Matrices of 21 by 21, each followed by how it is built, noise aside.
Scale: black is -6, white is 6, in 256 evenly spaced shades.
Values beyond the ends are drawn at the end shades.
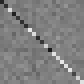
diagonal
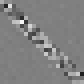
banded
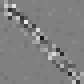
banded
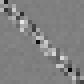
banded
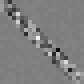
banded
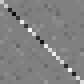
diagonal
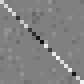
diagonal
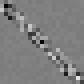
banded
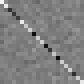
diagonal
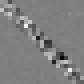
banded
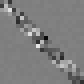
banded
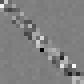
banded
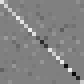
diagonal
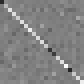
diagonal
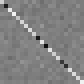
diagonal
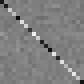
diagonal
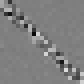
banded
